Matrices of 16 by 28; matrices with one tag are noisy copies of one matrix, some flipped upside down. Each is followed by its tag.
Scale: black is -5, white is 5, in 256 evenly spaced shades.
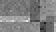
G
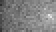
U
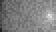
U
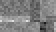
G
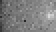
U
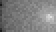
U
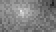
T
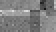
G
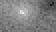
T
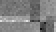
G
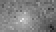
T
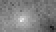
T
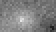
T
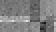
G
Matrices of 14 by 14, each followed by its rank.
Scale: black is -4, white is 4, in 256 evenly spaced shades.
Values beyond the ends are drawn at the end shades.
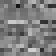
three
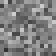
full rank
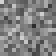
full rank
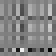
one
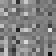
three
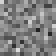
full rank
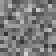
full rank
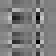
one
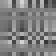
one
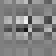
one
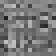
three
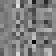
three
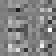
three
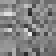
three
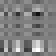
one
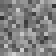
full rank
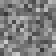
full rank
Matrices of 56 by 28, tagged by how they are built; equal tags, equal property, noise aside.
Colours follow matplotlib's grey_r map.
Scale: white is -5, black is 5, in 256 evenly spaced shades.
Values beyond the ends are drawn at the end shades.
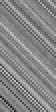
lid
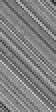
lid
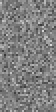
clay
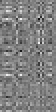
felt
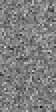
clay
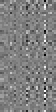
felt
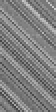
lid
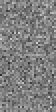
clay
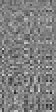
felt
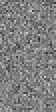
clay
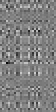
felt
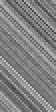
lid
